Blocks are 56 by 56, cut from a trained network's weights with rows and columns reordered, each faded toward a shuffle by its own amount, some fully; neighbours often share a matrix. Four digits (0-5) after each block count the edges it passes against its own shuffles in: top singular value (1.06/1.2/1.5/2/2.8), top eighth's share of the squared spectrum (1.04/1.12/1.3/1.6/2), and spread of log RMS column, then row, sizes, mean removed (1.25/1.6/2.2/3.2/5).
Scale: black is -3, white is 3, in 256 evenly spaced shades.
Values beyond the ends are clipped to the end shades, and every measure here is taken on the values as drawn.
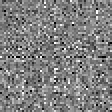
3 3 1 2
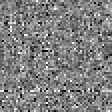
3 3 1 2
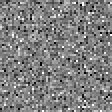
1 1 0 0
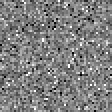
0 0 0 0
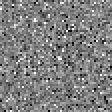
0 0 0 0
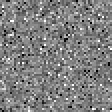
0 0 0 0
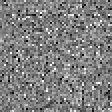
2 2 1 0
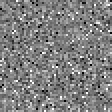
0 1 0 0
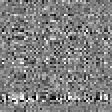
4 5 2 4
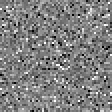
1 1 0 1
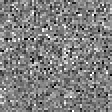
3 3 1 2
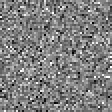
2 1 0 0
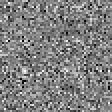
3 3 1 2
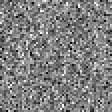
2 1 0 0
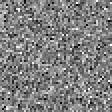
2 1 0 0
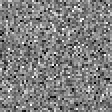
0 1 0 0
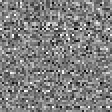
3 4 0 3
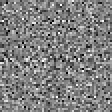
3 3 1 2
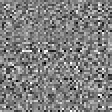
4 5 2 3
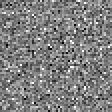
1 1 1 0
